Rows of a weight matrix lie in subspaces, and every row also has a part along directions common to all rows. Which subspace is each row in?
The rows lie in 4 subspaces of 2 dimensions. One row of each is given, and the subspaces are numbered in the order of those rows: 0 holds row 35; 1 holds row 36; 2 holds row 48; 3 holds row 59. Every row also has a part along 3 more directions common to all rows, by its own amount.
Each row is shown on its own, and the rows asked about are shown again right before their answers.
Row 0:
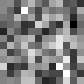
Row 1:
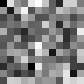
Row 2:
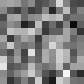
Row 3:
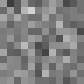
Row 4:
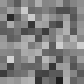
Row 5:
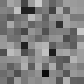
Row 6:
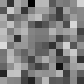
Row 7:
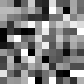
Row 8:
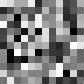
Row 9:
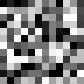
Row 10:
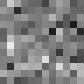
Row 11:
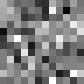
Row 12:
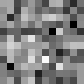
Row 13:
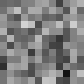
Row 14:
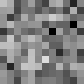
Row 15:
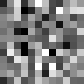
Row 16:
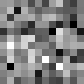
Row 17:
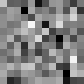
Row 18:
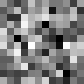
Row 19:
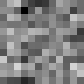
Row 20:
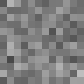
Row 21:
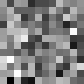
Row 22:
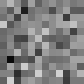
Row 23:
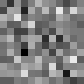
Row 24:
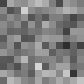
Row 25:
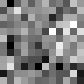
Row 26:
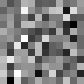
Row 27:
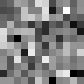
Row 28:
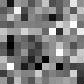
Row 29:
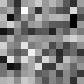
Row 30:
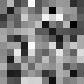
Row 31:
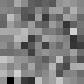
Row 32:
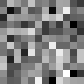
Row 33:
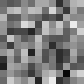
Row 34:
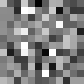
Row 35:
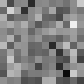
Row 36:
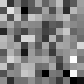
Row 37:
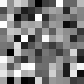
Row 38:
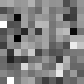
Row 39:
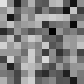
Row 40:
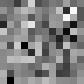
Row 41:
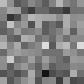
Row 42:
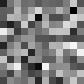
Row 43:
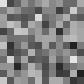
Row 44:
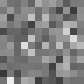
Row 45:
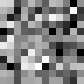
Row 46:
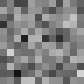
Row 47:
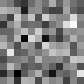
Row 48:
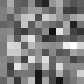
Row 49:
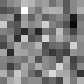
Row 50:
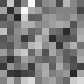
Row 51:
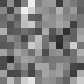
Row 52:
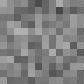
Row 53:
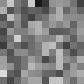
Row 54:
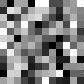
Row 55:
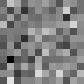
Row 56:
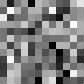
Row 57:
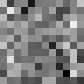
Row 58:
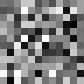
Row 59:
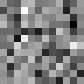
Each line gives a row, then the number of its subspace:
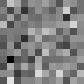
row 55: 3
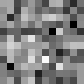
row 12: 2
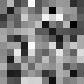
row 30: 0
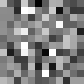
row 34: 1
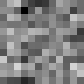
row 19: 2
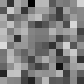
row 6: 0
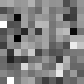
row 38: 3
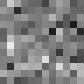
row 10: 2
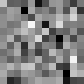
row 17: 1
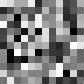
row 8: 3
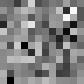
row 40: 3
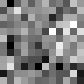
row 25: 2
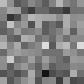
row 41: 1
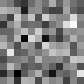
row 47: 3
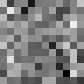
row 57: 0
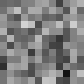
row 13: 0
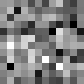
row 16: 2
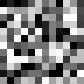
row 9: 3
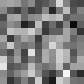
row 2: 0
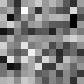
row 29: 2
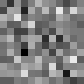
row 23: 1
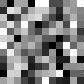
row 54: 0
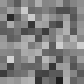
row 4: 1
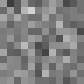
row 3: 1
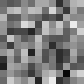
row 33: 0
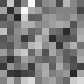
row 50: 1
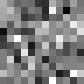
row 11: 0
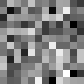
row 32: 0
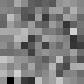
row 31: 3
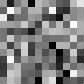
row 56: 0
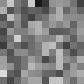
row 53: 0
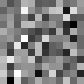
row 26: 3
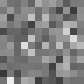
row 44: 3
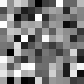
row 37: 3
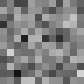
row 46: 3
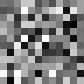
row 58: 3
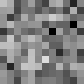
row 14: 2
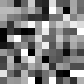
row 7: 0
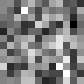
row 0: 0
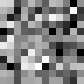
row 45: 2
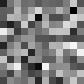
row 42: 2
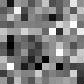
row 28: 2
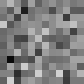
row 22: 3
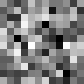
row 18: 0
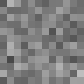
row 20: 2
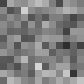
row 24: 2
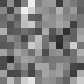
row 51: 1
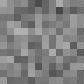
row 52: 1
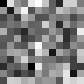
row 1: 1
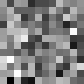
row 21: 3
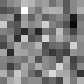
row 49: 3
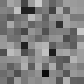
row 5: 1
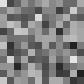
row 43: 2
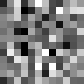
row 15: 1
